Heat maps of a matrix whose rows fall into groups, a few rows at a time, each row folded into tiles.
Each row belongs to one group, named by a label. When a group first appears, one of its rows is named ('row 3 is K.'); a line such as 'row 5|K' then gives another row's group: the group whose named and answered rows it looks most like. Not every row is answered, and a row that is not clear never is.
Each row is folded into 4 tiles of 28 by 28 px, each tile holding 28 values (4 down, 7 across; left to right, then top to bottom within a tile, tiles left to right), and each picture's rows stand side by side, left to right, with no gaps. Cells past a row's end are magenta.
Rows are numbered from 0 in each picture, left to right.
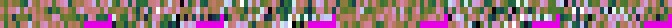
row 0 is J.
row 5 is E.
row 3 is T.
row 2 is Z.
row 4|Z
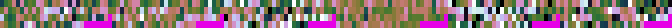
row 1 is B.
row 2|Z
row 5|B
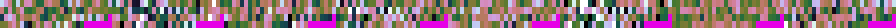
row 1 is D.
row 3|E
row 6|J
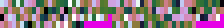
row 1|B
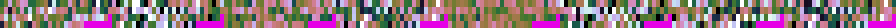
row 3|D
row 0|B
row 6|Z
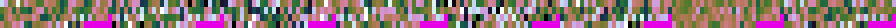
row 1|B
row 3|B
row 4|E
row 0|Z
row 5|Z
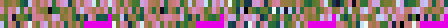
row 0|J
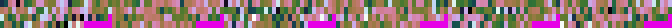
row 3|B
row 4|D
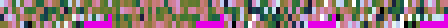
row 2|D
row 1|J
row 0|Z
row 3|Z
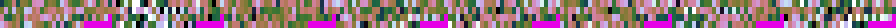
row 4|J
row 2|J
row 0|T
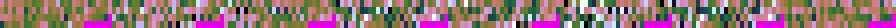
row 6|D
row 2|D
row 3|D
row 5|E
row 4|Z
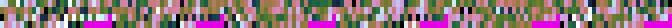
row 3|T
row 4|D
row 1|T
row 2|B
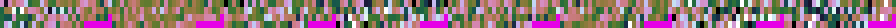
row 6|Z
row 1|B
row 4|T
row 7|D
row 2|T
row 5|T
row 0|E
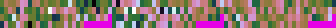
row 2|B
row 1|E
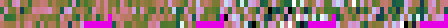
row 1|T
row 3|Z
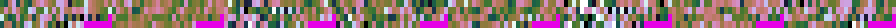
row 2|D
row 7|T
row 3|B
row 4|Z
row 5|E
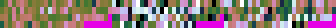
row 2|Z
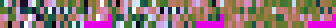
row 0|D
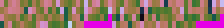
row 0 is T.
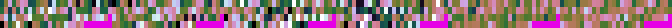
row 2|Z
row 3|D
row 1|T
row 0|B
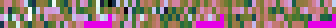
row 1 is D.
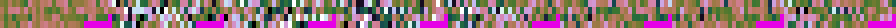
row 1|E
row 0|J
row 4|E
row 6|J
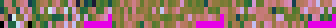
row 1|B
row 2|J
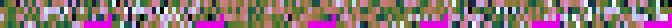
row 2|T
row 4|D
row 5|B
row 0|T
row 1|E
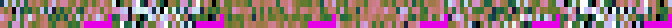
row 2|J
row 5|E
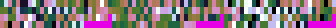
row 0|D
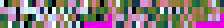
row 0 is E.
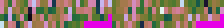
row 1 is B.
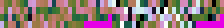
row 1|E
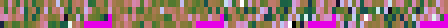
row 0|T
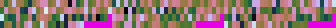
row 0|T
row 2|J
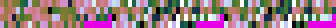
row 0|J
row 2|Z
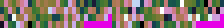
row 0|B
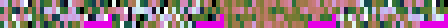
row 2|J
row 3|B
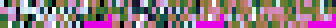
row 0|E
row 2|B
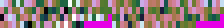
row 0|Z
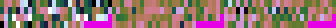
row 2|D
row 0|B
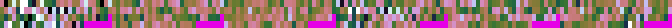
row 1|J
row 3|E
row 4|B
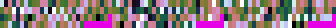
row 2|Z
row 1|D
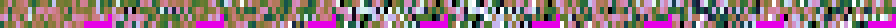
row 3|E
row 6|D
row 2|Z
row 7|Z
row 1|D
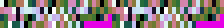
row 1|E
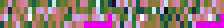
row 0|B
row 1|D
